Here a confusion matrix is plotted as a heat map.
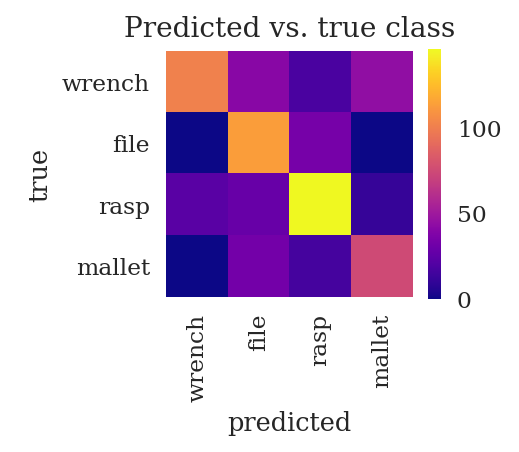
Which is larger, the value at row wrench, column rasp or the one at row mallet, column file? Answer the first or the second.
the second
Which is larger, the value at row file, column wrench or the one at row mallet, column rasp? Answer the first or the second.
the second
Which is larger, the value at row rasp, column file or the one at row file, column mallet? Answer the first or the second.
the first
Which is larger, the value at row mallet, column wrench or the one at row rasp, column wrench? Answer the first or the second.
the second
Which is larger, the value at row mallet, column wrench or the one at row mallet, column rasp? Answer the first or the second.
the second
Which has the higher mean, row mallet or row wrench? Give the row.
wrench
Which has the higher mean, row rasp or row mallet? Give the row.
rasp
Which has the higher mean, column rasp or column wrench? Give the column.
rasp
